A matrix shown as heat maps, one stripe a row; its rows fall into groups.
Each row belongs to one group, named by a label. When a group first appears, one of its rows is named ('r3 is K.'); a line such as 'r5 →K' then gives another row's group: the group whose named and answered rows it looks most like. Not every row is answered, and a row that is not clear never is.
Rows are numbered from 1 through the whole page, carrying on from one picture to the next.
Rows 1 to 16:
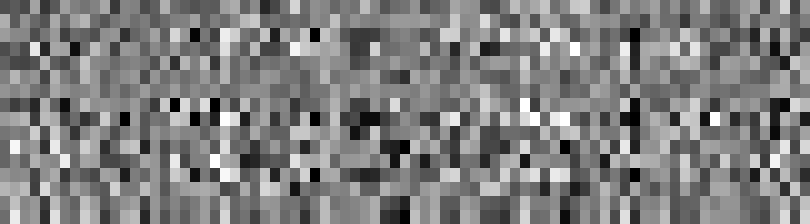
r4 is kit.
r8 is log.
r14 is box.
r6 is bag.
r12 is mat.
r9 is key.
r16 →bag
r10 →kit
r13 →key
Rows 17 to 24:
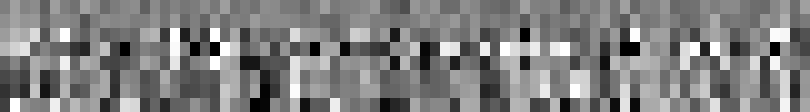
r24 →bag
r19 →mat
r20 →key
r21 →mat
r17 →bag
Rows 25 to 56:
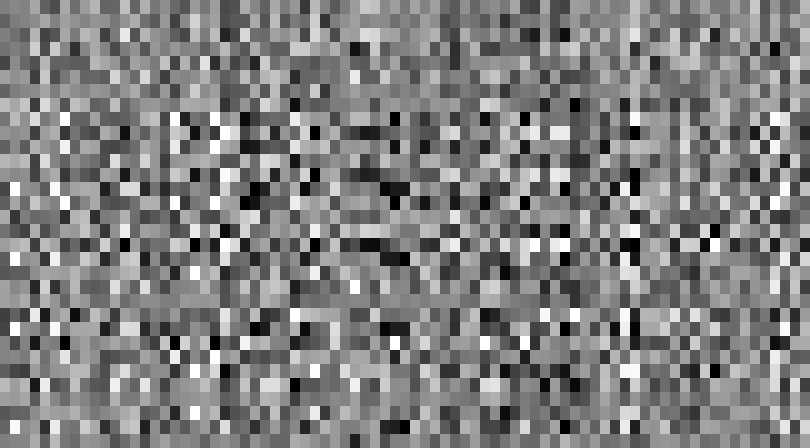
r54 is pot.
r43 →bag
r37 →key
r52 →box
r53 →box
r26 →pot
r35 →mat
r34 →key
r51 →pot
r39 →mat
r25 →pot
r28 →kit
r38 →bag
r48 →bag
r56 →kit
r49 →log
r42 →key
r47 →kit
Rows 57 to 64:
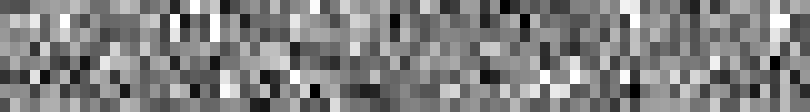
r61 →log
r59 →mat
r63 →key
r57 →pot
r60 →box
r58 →mat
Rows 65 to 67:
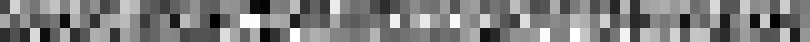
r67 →kit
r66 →log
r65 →bag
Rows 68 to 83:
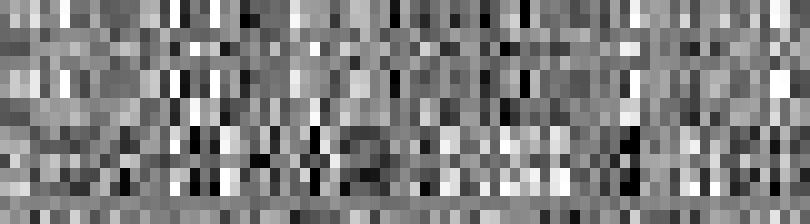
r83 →box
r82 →bag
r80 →key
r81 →key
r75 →pot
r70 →kit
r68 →mat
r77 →key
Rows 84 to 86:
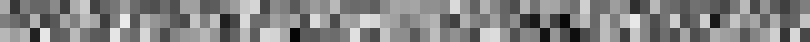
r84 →log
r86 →box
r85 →pot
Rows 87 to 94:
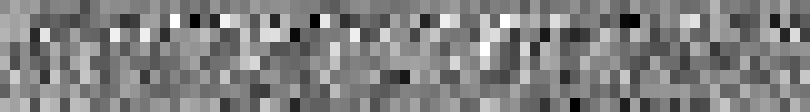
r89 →box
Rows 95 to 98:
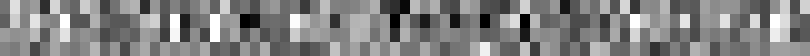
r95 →bag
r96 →mat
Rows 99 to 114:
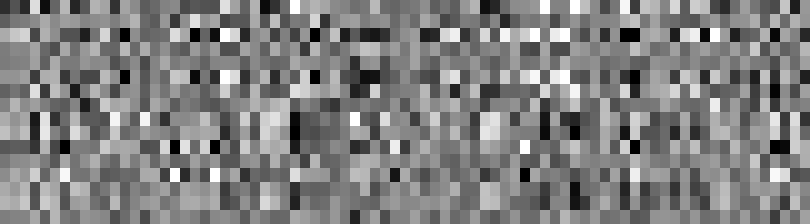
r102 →pot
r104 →key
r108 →box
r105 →kit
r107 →box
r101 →key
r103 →kit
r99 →kit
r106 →log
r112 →box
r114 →kit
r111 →mat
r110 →pot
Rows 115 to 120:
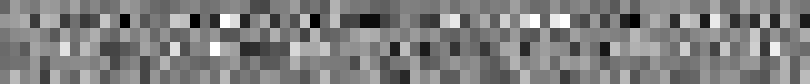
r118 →mat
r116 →key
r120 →bag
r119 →kit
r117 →pot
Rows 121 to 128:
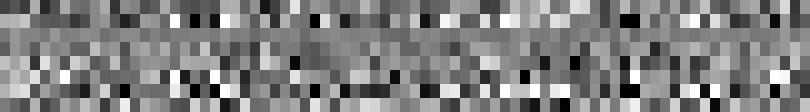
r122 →key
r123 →bag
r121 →kit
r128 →pot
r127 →key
